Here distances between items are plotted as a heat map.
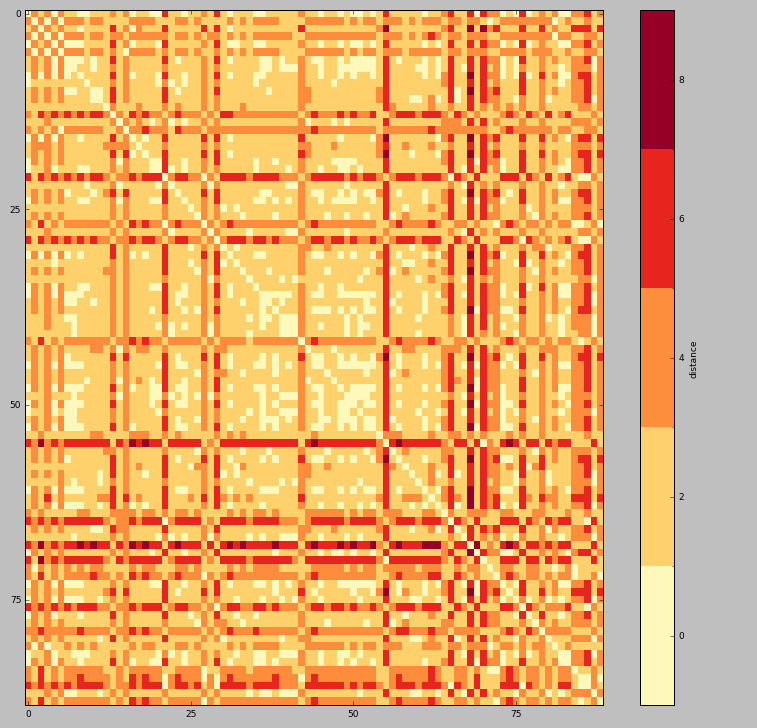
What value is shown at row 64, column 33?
4
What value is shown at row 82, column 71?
2
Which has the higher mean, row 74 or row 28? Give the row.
74
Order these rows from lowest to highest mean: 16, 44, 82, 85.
82, 44, 16, 85
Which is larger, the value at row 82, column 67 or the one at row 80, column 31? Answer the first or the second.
the second
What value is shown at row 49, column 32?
2
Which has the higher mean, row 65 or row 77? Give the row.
65
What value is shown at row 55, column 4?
6
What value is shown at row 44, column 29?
6
